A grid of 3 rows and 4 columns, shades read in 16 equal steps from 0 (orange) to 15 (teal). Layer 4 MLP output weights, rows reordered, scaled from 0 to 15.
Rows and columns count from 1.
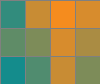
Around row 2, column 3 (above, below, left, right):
0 3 8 5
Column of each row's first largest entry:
1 1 1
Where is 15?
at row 3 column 1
